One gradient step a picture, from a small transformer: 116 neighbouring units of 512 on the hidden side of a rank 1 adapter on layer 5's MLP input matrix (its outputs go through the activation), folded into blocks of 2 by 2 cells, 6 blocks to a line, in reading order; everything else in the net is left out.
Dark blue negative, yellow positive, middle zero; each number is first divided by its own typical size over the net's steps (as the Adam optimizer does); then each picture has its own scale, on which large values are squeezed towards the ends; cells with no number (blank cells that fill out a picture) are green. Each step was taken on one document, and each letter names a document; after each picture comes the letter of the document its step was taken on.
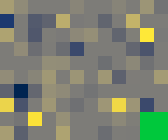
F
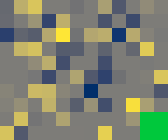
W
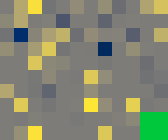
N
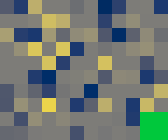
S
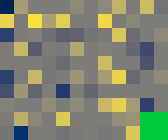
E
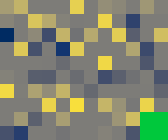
E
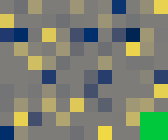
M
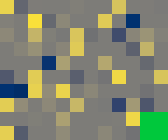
F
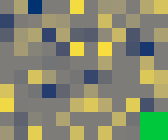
M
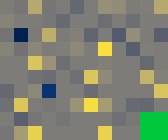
N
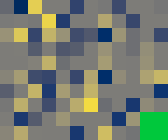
S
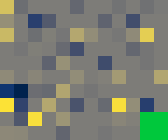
F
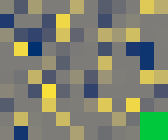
W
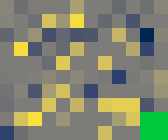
E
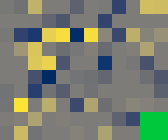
M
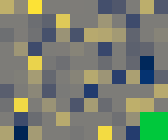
S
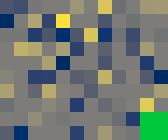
S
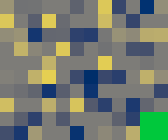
E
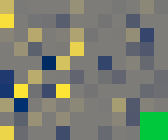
F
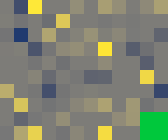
N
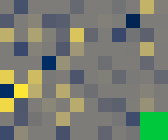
F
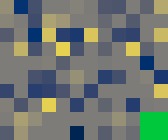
S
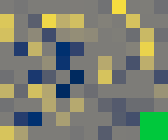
E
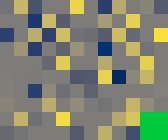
S
